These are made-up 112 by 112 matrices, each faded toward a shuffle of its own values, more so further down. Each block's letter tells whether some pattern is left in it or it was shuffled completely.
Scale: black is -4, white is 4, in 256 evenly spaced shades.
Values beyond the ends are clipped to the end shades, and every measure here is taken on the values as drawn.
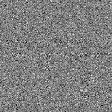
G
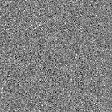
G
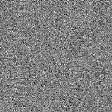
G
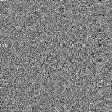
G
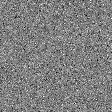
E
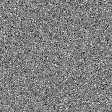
E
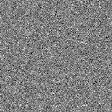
G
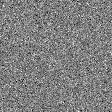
E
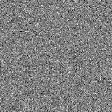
G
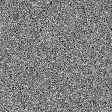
E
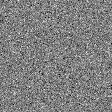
E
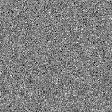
G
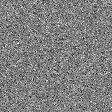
E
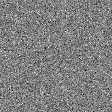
E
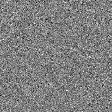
G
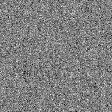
G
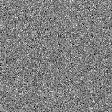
G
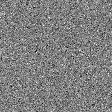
E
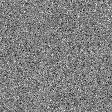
E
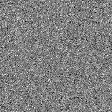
G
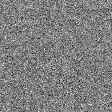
E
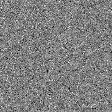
G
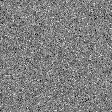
E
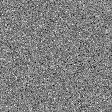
E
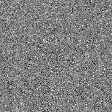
G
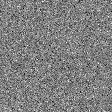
E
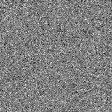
G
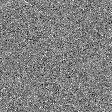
E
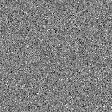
G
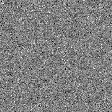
G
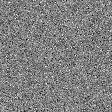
E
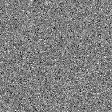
G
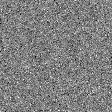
G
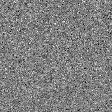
G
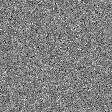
E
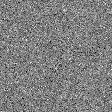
G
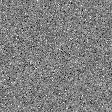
E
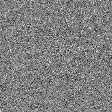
G
